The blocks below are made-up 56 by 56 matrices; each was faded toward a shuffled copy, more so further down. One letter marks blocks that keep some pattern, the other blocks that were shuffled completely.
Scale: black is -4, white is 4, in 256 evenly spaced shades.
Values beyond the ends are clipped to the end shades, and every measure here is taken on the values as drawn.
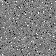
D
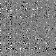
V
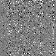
V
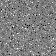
D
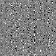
V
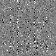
V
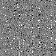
V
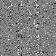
V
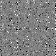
V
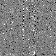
V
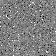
D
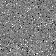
D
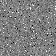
D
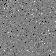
D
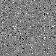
V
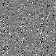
V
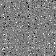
V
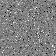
D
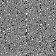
V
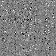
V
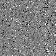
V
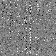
V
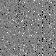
V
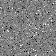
D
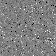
D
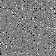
V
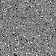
D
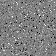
D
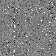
V
